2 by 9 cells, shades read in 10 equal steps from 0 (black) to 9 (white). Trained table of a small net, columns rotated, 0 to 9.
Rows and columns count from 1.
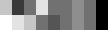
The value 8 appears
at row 1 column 4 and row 2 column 2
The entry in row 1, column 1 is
7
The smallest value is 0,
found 2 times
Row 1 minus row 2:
-2 -6 -3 4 1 0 0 0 0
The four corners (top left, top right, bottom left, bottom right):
7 0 9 0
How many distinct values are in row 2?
7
